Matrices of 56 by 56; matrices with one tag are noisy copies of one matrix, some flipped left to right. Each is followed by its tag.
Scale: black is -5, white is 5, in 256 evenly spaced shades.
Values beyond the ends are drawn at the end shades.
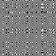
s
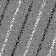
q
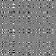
s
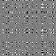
s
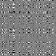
s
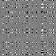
s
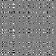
s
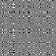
s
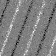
q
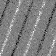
q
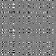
s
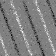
q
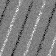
q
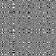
s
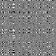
s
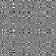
s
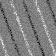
q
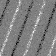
q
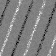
q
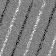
q
